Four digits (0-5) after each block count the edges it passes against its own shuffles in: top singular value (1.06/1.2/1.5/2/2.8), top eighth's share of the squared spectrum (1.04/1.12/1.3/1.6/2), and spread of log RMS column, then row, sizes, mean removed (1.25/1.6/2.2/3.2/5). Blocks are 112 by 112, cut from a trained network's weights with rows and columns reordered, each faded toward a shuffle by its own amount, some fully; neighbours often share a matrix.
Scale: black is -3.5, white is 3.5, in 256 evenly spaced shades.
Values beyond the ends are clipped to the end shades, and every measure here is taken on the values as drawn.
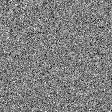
0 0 0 0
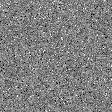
0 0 0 0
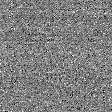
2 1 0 0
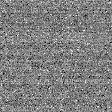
2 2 1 0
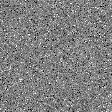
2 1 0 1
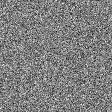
0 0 0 0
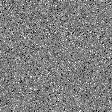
1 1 0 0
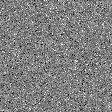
0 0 0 0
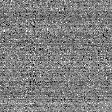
3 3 2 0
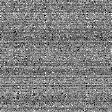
4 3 3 1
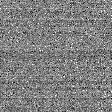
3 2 1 0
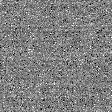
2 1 1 0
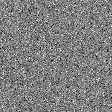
0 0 0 0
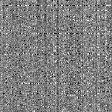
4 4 1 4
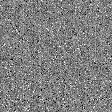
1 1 0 1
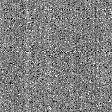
3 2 0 2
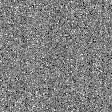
1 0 0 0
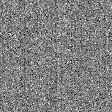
2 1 0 1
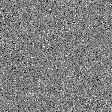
1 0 0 0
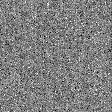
1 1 0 0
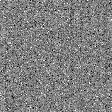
1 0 0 0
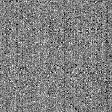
3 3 1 2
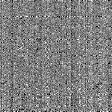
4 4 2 3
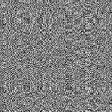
4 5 3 2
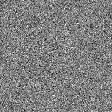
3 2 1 0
